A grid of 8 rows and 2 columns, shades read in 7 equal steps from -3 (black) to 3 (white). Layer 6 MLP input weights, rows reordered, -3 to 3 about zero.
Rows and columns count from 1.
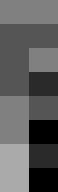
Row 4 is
-1 -2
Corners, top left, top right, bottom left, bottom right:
0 0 1 -3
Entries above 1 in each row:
0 0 0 0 0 0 0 0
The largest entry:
1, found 2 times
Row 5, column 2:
-1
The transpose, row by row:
0 -1 -1 -1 0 0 1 1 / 0 -1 0 -2 -1 -3 -2 -3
